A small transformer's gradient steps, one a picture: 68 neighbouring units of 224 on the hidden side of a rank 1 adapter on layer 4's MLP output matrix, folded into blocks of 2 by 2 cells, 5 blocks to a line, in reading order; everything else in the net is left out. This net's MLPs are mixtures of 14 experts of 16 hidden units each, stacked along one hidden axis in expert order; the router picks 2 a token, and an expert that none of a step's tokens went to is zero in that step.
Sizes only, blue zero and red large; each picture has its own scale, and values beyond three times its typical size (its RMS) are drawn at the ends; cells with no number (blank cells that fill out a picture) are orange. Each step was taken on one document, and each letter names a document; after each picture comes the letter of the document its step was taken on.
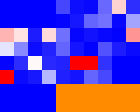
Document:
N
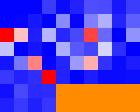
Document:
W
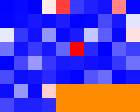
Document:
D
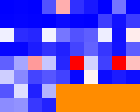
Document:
D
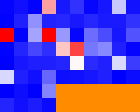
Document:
N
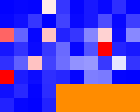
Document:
W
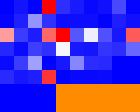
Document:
N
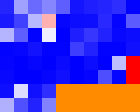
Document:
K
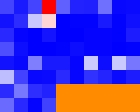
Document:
K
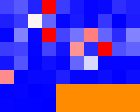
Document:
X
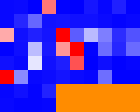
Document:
W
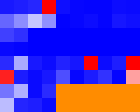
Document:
K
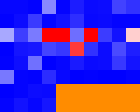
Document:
N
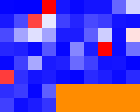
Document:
X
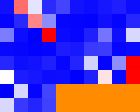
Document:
K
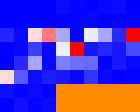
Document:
N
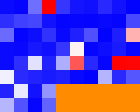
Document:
D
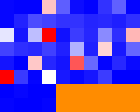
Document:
W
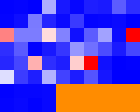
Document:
W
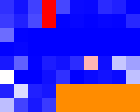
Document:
K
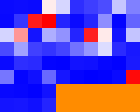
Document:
X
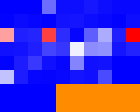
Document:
W
